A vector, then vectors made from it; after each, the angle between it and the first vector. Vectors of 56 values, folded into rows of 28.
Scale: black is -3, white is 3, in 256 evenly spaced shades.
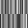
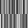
nearly opposite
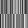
partly aligned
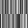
nearly parallel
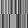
partly aligned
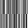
partly opposed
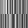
orthogonal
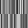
nearly opposite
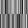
nearly parallel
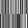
nearly parallel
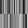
partly opposed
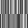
nearly parallel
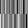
nearly opposite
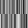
nearly opposite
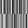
partly opposed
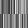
orthogonal
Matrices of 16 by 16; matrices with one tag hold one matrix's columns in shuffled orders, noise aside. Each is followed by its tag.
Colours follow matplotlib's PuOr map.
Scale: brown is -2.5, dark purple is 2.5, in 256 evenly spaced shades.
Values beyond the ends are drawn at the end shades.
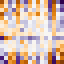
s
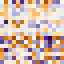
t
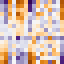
s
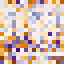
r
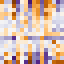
s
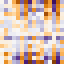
s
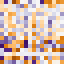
r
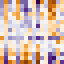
s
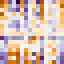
s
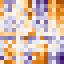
s
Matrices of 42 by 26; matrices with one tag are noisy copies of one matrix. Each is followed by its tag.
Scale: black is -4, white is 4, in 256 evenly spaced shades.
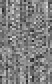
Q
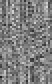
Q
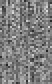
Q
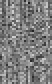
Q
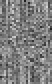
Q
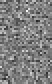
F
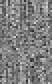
Q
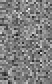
F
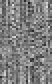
Q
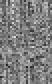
Q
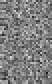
F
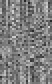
Q
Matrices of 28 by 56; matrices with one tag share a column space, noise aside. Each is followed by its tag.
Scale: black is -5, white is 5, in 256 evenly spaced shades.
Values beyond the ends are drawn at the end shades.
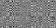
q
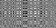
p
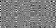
q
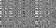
p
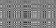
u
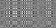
p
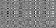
p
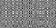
p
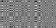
q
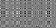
p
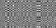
q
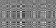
u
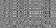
p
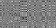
q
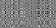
p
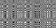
u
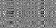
p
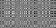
p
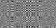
q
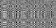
u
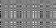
u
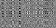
p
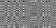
q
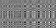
u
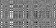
u
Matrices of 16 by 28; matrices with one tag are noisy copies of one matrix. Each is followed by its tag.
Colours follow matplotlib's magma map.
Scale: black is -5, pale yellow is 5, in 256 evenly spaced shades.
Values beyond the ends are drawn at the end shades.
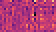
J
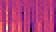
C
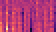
C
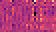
J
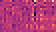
J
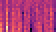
C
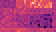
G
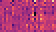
J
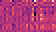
J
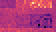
G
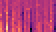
C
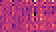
J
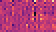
J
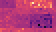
G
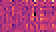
J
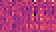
J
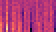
C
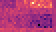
G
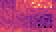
G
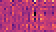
J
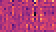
J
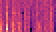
C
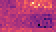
G
